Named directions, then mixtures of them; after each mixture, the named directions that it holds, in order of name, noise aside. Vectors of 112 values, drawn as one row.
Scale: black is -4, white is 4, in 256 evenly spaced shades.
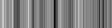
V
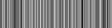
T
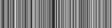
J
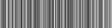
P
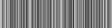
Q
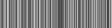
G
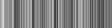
J, V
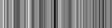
V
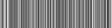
G, Q, T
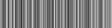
P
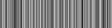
T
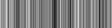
J, P, V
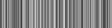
T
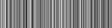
P, Q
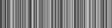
Q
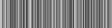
Q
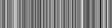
T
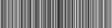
G, P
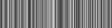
G, J, Q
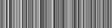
G, P, T
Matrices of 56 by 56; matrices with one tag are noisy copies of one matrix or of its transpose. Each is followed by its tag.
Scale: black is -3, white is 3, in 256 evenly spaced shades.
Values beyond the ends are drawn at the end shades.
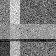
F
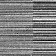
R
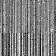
R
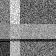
F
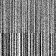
R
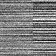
R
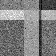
F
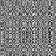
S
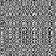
S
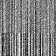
R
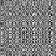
S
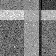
F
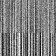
R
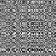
S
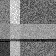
F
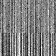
R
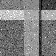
F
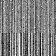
R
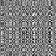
S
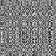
S
